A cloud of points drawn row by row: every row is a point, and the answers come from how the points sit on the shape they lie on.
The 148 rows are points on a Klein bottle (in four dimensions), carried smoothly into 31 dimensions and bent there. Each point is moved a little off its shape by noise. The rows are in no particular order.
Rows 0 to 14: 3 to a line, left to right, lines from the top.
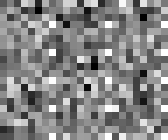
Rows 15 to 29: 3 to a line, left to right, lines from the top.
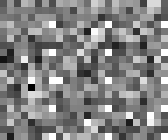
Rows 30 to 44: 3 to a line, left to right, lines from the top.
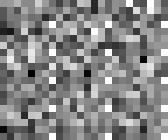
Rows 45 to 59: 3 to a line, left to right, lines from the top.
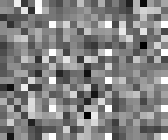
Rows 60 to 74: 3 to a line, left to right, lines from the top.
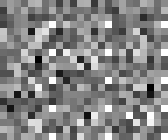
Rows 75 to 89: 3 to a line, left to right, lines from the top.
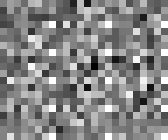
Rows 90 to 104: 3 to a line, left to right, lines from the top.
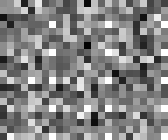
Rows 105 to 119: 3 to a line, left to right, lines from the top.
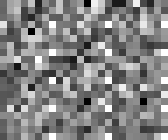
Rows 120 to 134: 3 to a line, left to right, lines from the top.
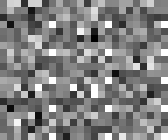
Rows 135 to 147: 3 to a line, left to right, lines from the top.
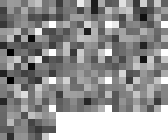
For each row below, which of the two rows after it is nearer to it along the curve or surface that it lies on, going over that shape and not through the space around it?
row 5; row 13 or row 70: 13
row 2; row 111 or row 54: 111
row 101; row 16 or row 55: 55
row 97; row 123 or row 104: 104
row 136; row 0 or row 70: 0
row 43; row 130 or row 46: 130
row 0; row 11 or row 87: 87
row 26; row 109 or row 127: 109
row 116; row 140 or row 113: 113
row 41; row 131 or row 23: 131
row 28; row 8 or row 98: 8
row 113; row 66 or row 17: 17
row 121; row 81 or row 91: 81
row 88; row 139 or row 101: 139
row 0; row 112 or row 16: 112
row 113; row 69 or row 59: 59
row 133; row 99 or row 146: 146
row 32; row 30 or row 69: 69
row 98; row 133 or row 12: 12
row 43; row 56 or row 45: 56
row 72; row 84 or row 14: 14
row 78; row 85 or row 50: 85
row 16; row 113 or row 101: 113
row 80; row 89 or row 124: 89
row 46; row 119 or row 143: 143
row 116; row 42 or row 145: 42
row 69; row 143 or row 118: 118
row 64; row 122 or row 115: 115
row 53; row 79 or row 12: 79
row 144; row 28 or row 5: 5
